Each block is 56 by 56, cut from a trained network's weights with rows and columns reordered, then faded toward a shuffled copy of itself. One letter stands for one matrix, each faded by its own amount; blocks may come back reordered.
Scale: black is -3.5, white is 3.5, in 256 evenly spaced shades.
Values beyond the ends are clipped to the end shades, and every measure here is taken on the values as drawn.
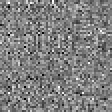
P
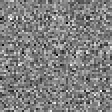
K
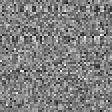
K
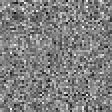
P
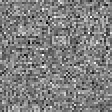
K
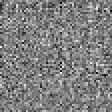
P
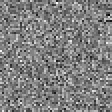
K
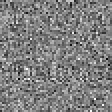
K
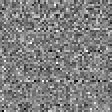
K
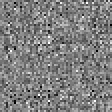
P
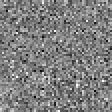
P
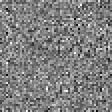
P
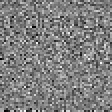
K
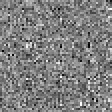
P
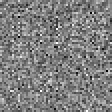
P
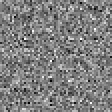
P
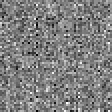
P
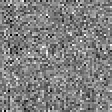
P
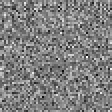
K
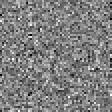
P
